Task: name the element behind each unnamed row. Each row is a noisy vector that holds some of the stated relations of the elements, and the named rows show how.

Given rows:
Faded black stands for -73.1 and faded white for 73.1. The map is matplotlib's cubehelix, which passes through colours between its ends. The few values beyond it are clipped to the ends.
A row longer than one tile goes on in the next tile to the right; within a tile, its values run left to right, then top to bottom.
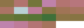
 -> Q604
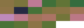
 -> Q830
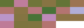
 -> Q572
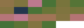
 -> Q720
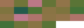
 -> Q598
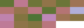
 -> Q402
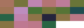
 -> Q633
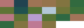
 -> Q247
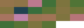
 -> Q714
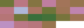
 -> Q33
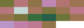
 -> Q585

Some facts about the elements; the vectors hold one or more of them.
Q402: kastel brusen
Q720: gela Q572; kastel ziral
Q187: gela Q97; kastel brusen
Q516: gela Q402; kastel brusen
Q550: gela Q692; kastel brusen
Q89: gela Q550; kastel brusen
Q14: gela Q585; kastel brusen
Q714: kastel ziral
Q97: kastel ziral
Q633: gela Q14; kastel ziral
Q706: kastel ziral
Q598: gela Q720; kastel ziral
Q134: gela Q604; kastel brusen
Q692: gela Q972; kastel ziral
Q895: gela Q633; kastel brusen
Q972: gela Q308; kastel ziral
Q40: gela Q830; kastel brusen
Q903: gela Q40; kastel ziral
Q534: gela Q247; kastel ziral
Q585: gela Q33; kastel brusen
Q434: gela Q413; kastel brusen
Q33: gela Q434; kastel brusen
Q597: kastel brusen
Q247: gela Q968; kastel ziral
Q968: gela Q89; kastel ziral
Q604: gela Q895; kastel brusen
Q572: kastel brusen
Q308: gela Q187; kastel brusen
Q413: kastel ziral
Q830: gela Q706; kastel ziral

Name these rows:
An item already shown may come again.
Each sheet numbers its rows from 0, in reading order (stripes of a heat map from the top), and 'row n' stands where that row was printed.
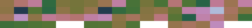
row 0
Q97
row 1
Q413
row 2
Q550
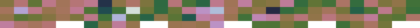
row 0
Q134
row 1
Q968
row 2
Q550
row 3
Q706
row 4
Q534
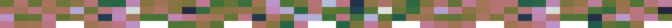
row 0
Q40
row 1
Q89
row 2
Q830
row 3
Q308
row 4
Q968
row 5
Q134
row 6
Q89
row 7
Q692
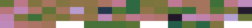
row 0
Q434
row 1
Q97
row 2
Q972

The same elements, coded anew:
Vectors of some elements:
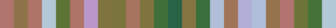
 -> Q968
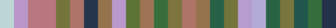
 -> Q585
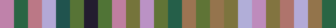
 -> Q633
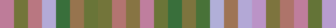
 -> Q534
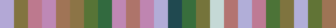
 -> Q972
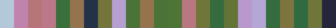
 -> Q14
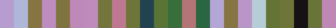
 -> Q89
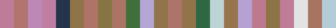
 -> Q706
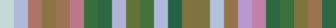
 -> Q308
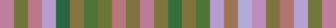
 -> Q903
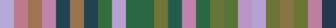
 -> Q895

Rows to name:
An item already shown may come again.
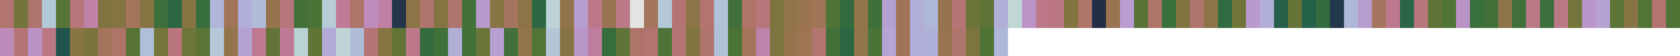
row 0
Q968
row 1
Q706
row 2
Q247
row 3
Q585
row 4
Q134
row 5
Q413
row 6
Q187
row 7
Q247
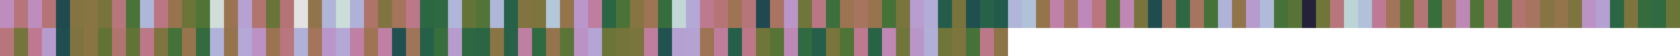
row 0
Q97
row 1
Q308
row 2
Q33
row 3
Q550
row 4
Q434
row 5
Q830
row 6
Q604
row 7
Q40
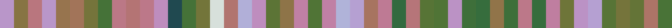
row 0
Q692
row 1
Q134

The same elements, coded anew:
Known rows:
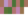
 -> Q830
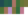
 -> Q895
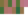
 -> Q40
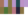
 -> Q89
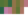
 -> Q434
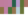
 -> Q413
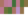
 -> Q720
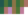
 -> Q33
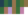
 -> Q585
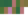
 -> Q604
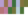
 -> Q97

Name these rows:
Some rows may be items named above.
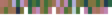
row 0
Q550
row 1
Q33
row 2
Q97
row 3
Q633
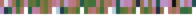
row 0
Q968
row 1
Q434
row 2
Q692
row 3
Q134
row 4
Q972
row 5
Q89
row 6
Q308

